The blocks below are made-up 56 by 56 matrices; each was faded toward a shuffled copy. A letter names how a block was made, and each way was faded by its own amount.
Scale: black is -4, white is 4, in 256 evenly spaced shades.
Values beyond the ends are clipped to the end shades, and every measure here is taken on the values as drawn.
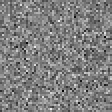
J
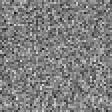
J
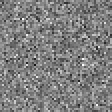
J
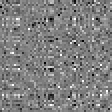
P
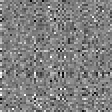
P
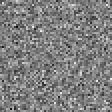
J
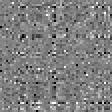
P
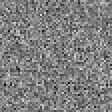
J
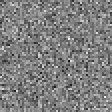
J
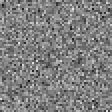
J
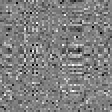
P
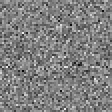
J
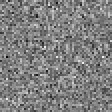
J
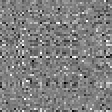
P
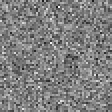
J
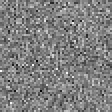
J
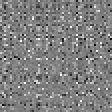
P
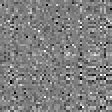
P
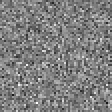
J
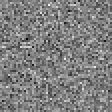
J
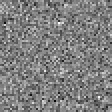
J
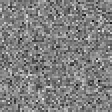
J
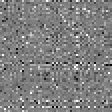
P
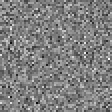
J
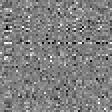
P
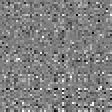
P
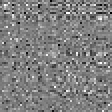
P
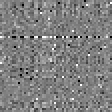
P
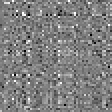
P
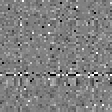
P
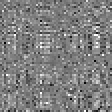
P
